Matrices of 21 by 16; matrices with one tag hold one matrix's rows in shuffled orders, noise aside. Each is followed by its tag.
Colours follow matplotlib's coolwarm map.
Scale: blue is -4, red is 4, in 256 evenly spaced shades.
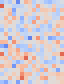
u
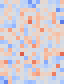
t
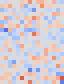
t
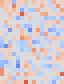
u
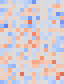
t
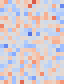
t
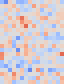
u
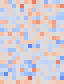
t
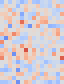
u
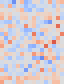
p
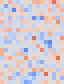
p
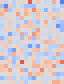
t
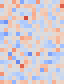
u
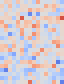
t
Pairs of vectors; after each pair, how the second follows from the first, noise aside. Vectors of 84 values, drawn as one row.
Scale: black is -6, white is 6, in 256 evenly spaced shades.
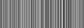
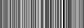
scaled up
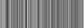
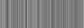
shrunk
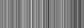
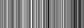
scaled up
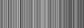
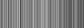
copied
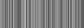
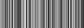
scaled up
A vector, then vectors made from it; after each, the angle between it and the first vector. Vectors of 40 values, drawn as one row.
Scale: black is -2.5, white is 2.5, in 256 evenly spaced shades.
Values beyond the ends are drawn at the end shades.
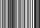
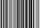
nearly opposite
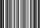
orthogonal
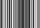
partly opposed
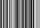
nearly opposite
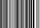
nearly opposite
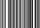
partly aligned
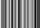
partly aligned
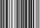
nearly opposite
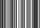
partly aligned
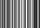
partly aligned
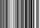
nearly opposite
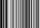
partly opposed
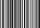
partly aligned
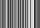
partly aligned
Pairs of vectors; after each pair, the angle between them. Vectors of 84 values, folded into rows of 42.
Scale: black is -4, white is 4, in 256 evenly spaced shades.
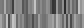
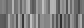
partly opposed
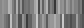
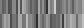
nearly opposite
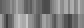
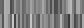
orthogonal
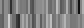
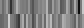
nearly parallel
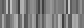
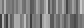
orthogonal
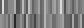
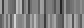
nearly opposite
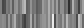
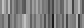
nearly opposite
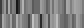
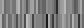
partly opposed
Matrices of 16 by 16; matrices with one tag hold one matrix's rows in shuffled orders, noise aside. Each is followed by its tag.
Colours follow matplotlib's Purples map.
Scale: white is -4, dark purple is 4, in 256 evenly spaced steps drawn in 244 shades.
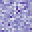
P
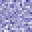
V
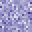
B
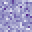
V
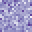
B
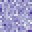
B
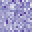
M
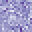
M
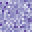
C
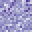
V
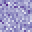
C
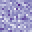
P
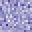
C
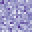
P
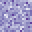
V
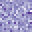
B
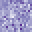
M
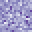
V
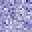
V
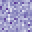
C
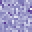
B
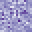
P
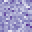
V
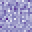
C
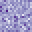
C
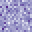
C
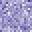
C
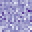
B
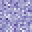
C
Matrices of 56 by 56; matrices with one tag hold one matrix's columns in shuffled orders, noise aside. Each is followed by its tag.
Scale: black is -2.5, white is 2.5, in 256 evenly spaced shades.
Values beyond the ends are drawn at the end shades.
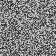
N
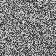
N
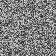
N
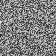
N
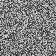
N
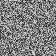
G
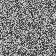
N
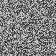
N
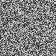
G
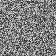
G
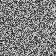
G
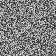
G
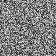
N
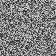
G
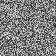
G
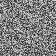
N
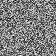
G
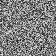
G
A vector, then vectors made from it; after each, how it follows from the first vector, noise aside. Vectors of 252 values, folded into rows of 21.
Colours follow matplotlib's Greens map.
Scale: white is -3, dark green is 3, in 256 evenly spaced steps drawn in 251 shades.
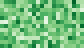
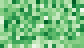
sign-scrambled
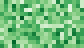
wrapped around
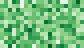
wrapped around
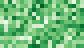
sign-scrambled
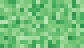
shrunk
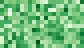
wrapped around
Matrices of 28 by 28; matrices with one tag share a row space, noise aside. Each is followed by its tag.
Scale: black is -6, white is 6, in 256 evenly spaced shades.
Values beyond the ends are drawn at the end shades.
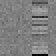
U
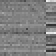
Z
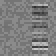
U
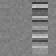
U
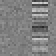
U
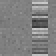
U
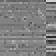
Z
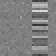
U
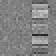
U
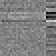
Z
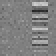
U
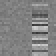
U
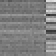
Z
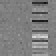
U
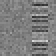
U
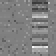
U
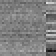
Z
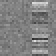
U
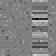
U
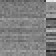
Z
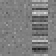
U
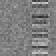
U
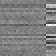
Z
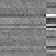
Z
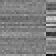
Z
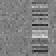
U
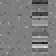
U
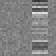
U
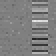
U
